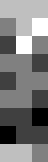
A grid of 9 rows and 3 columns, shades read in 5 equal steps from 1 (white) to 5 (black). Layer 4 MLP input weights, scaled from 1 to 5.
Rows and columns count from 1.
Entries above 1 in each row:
3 2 2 3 3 3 3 3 3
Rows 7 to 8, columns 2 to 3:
4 5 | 4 4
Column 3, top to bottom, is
2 1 3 4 3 4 5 4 3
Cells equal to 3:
9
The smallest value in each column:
2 1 1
